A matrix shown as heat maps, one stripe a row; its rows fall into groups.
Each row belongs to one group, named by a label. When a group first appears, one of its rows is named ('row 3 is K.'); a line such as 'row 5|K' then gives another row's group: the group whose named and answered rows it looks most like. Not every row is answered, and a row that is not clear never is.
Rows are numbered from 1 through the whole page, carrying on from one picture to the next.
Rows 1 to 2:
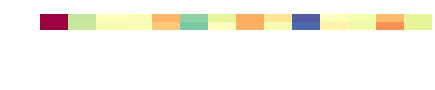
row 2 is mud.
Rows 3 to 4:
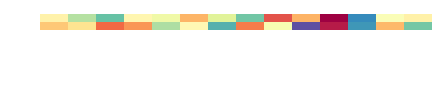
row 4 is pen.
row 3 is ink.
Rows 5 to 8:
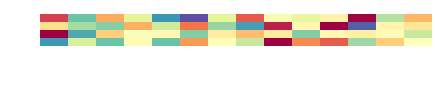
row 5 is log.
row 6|ink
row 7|mud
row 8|ink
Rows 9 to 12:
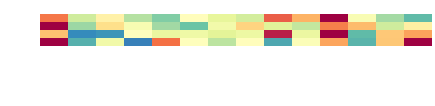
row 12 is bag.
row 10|log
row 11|ink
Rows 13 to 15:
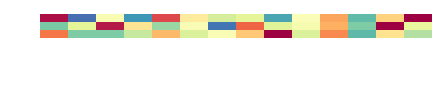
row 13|bag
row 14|pen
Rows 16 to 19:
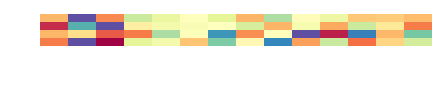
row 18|pen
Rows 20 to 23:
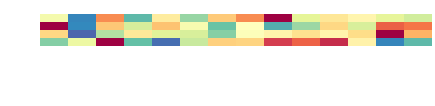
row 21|bag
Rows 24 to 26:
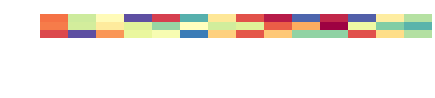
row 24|mud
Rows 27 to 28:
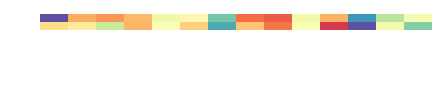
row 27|pen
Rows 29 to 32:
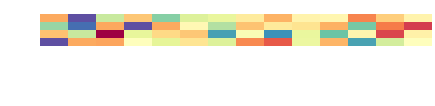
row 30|bag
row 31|bag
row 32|pen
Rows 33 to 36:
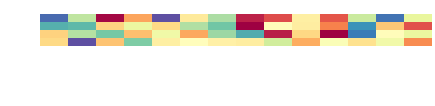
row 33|pen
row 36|bag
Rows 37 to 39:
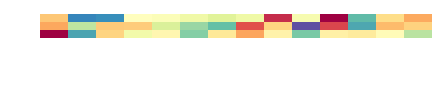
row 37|ink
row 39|mud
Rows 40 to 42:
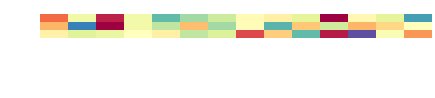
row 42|pen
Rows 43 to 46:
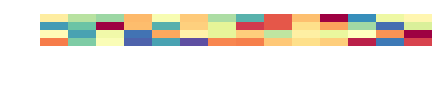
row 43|ink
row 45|bag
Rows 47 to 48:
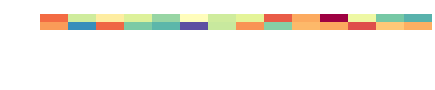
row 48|log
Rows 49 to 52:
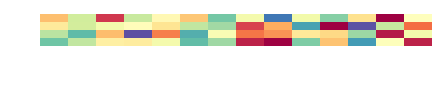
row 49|bag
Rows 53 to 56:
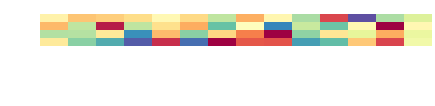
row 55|mud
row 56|mud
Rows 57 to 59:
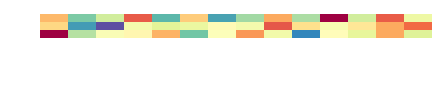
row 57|ink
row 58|ink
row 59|mud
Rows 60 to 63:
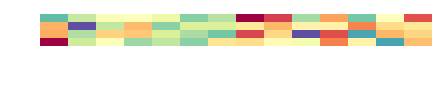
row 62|pen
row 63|log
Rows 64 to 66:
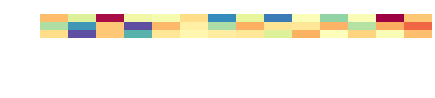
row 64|bag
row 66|bag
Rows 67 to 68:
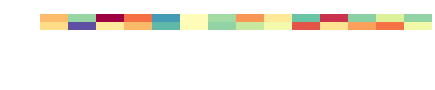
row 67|pen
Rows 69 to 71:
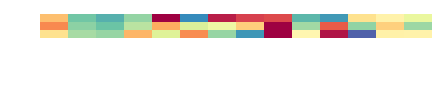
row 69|mud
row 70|mud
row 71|ink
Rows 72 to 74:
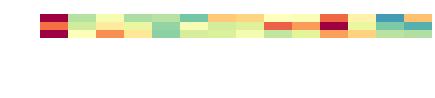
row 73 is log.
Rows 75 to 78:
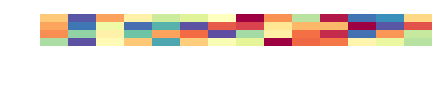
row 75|pen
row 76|log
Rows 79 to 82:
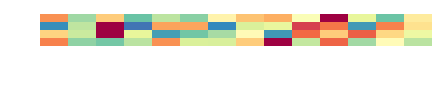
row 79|log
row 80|bag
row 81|log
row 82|mud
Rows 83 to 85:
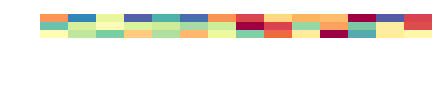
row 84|pen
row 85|ink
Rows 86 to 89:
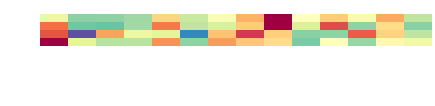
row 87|mud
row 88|mud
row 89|mud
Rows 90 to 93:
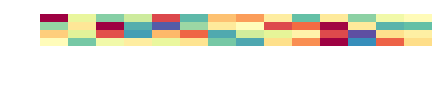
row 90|mud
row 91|log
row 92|bag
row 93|ink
